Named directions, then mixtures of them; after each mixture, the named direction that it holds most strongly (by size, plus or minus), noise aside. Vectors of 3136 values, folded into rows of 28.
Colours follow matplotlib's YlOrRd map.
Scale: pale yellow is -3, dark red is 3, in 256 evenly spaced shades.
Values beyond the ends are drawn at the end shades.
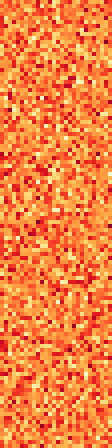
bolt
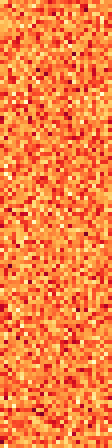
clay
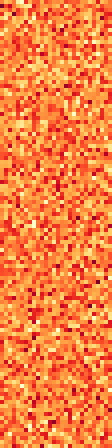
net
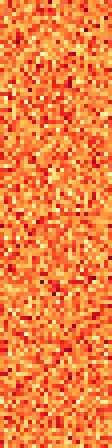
bolt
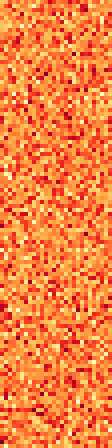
clay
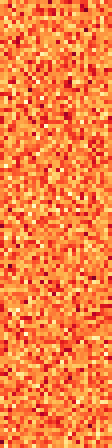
clay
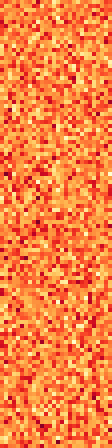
bolt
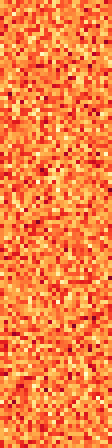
bolt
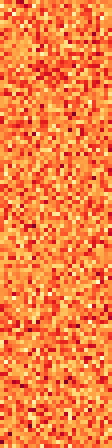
net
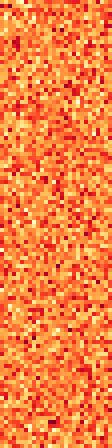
net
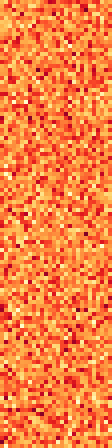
clay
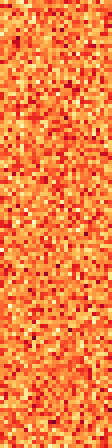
net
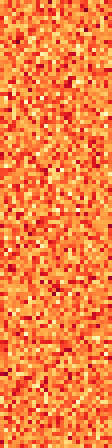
bolt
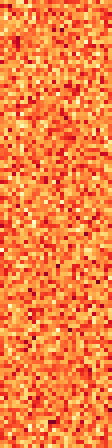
net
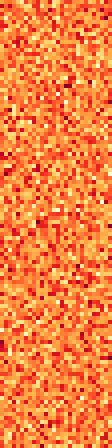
bolt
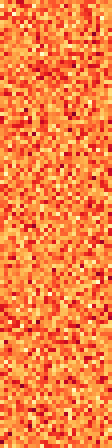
net
